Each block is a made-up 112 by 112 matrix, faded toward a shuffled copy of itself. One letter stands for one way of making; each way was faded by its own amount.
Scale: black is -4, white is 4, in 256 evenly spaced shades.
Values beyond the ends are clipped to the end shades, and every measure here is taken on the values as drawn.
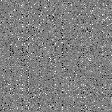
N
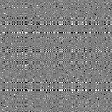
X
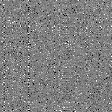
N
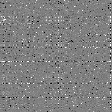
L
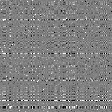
X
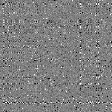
L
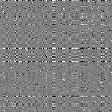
X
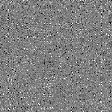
N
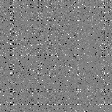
L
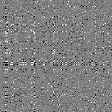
L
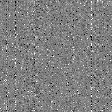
N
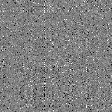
N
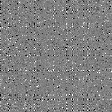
L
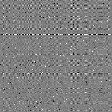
X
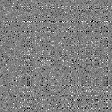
L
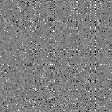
L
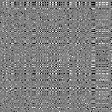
X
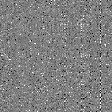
N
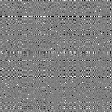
X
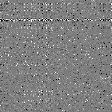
L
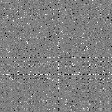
L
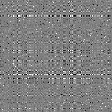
X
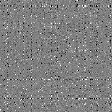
L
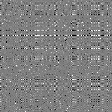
X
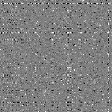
L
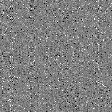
N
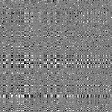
X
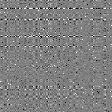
X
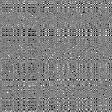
X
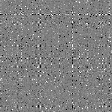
L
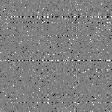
L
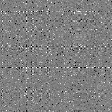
L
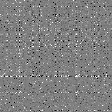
L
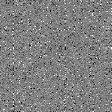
N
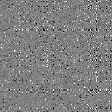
L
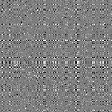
X
